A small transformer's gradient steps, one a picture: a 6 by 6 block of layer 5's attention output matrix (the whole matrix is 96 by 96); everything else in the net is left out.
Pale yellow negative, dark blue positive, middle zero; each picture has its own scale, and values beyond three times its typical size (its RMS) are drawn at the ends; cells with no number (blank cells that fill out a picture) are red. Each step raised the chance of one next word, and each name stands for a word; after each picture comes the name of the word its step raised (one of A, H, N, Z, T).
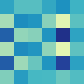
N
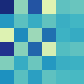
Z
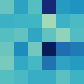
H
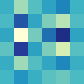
N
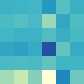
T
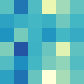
Z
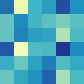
H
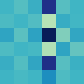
N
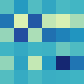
N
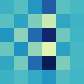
N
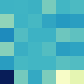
T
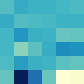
T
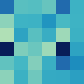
H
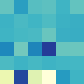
T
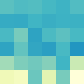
T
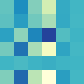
Z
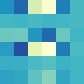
Z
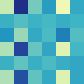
Z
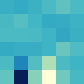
T
